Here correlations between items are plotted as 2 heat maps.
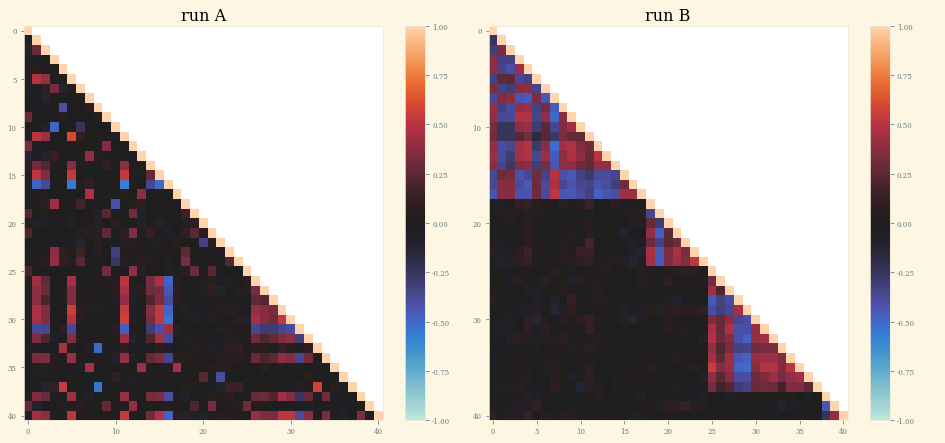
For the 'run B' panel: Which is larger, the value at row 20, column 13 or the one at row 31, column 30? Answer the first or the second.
the second
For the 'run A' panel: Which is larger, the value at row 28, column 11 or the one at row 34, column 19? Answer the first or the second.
the first
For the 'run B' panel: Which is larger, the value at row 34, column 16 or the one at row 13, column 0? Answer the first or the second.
the second
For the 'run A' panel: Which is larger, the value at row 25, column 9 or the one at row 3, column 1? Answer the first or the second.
the first
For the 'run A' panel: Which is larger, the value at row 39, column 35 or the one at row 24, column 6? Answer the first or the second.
the second
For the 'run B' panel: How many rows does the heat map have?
41
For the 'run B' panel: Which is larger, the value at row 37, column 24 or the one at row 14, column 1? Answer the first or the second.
the first
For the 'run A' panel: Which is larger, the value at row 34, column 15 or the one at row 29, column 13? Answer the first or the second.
the first
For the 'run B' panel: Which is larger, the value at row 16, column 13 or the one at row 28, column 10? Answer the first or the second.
the second
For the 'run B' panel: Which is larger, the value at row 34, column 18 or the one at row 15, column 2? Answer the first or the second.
the second
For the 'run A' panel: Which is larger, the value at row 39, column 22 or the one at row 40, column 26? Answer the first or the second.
the second
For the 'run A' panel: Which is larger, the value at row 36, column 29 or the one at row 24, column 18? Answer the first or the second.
the second
